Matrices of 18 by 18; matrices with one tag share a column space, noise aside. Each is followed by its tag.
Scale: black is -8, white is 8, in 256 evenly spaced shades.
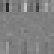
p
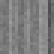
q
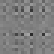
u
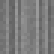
q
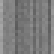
q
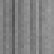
q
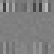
p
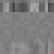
p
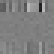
p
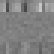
p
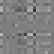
u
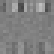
p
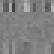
p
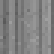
q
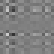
u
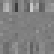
p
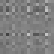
u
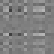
u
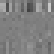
p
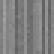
q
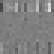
p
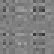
u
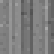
q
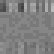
p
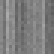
q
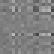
u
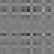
u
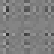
u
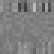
p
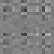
u
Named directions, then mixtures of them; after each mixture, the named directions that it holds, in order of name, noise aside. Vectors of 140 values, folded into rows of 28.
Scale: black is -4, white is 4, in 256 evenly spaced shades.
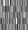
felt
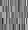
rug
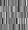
felt, rug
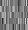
rug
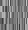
felt, rug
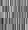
felt, rug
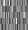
felt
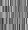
felt, rug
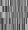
felt, rug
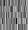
felt, rug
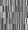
felt, rug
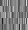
rug
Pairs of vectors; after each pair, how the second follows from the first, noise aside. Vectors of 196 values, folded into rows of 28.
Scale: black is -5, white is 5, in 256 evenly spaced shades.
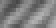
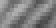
reversed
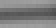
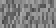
shuffled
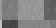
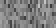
shuffled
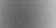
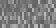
shuffled
